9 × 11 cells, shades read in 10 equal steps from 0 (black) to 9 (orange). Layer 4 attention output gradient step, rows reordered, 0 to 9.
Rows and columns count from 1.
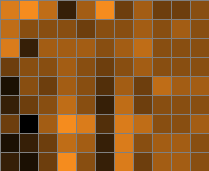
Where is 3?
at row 5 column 6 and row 7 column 6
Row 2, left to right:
7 5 5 5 4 5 5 6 5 6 5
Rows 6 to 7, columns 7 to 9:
7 4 5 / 8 7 5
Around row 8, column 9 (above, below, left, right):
5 6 5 6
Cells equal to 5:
32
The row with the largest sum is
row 1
